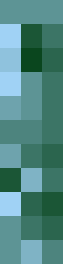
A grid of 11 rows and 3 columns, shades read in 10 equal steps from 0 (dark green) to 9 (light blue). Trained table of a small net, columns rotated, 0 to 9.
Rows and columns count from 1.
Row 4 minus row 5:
3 0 0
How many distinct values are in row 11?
3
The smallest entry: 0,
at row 3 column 2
